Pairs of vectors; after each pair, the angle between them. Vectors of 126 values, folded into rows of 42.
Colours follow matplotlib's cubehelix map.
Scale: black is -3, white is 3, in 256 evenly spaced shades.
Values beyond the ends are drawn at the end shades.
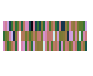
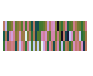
partly aligned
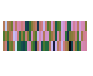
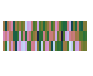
nearly opposite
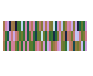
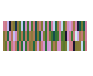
nearly parallel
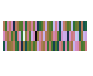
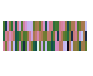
orthogonal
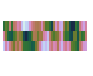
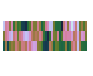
nearly opposite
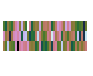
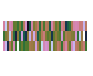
nearly opposite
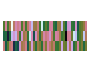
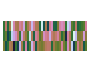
nearly parallel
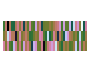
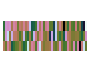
orthogonal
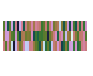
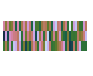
partly opposed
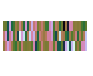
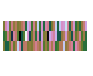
partly opposed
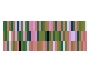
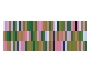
partly opposed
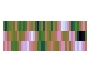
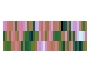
nearly opposite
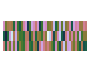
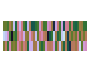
nearly opposite
